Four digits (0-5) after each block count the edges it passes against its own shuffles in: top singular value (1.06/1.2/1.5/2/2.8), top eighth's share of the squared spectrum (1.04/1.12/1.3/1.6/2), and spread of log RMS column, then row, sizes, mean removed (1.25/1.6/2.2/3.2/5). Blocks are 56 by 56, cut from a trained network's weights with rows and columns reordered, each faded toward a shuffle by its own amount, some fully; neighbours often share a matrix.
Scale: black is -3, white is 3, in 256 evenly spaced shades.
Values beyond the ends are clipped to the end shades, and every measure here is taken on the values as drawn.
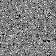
0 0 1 0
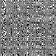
3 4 4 2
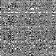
3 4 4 1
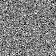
1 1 0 0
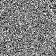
1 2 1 0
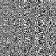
3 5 3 2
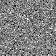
0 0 0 0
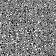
0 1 0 1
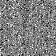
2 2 0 1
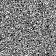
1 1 0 0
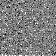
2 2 1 0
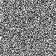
2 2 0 0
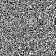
2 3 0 0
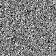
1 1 0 0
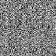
3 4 1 1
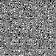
2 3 2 0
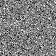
0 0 0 0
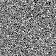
1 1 0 0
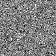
0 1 0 0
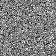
0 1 0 0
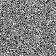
1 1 0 0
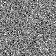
0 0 0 0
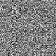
3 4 2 0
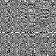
4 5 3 3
